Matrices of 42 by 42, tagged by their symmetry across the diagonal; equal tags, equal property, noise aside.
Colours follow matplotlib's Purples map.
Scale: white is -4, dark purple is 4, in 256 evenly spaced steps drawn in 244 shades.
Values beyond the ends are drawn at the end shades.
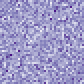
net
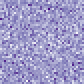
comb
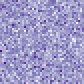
comb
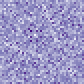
net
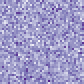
comb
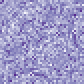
net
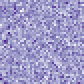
comb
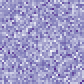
net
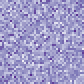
net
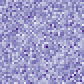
net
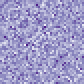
net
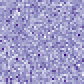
comb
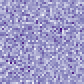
comb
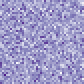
comb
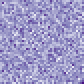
net
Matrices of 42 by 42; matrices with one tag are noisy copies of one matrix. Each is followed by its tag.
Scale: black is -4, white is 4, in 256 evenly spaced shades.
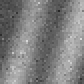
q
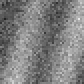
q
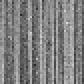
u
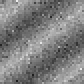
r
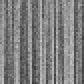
u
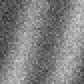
q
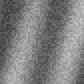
q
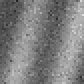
q
